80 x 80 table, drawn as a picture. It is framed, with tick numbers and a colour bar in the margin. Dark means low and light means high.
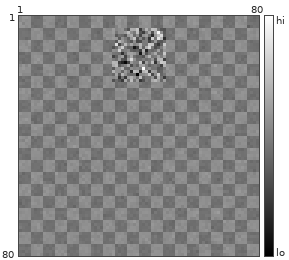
There is no overall slope. The field is checkered. Overall the values sit about 50% of the way up the scale. In the top middle lies a patch that is rougher than the rest.
